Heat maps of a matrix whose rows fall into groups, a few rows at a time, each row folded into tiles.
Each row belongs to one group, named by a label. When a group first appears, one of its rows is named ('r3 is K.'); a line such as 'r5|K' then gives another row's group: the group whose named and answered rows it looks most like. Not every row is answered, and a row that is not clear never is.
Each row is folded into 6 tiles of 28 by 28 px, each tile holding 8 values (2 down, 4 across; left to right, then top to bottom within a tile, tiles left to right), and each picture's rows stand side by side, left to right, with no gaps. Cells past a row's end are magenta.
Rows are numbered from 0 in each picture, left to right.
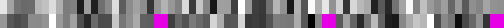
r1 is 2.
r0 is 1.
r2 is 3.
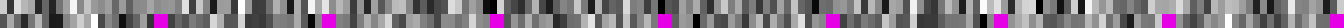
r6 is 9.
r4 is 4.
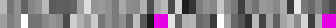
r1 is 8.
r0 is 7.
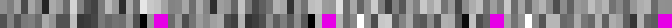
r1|2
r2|7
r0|2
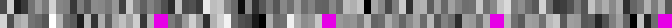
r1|8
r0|8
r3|7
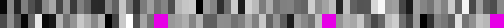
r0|4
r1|9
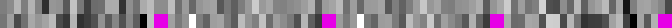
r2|7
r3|7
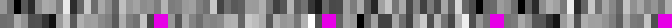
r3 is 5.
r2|4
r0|5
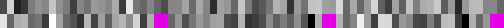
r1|2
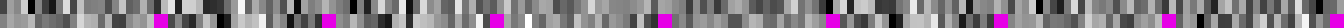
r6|9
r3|7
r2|5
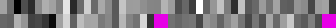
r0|5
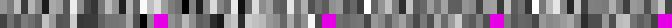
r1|5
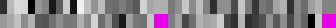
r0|9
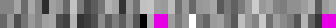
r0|2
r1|7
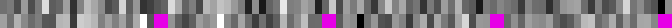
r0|5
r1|1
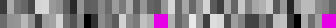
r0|8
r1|7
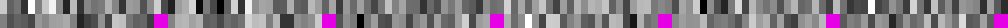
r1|9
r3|7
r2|4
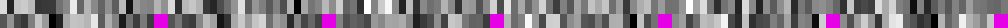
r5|8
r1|3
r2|1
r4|2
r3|7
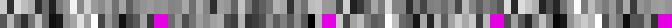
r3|3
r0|3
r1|2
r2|8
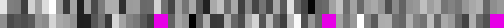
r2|7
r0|1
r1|4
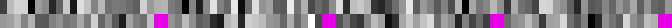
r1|5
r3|8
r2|3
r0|9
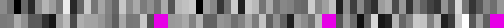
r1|9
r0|5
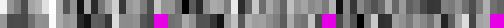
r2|4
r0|1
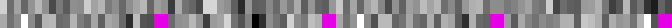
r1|8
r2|7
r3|5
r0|7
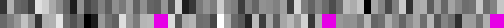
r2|9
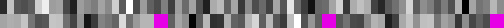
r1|4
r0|8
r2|3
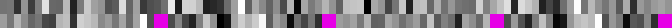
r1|3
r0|5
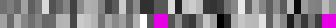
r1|3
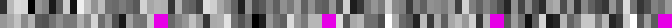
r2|8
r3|4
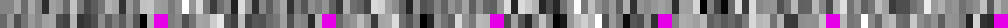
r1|2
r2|8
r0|2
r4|9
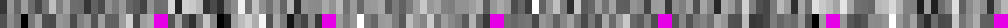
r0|4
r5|1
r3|1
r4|2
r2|7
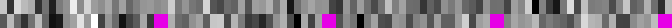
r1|7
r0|3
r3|9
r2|4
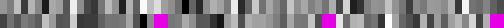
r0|2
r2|8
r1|5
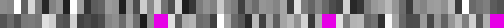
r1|8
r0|2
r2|8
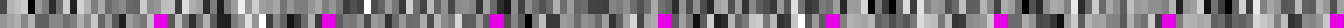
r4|4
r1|3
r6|5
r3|4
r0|9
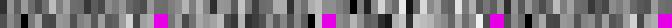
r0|4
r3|4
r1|2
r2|5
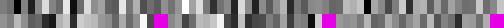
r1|2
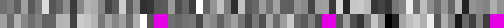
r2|3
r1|1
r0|5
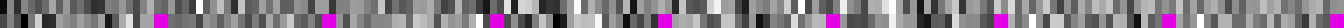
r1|1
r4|8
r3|3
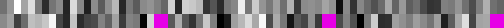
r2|4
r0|2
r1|3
